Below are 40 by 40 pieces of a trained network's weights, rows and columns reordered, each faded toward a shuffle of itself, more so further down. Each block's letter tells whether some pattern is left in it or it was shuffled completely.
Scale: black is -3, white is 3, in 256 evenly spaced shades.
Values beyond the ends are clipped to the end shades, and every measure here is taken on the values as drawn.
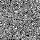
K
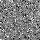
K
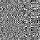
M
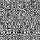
M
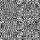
M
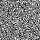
K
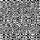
M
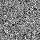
K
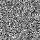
K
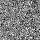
K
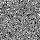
K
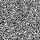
K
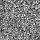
K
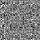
M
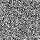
K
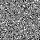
K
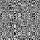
M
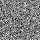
K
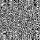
M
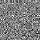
M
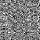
M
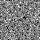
K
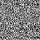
M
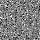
K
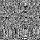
M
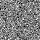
K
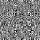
M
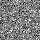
K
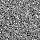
K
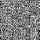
M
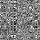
M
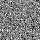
K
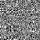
M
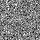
K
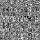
M
